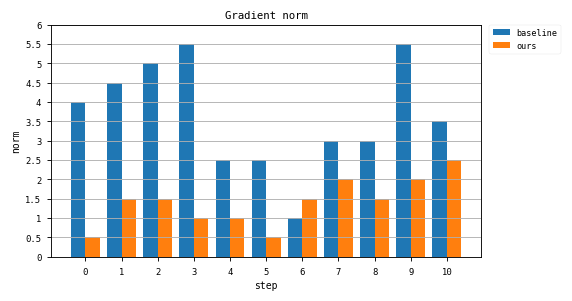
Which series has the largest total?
baseline
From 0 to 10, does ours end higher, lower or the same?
higher
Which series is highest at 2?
baseline
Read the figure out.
Title: Gradient norm
x-axis: step, ticks 0 1 2 3 4 5 6 7 8 9 10
y-axis: norm, ticks 0 0.5 1 1.5 2 2.5 3 3.5 4 4.5 5 5.5 6
Legend: baseline, ours
Values:
baseline: 4 4.5 5 5.5 2.5 2.5 1 3 3 5.5 3.5
ours: 0.5 1.5 1.5 1 1 0.5 1.5 2 1.5 2 2.5
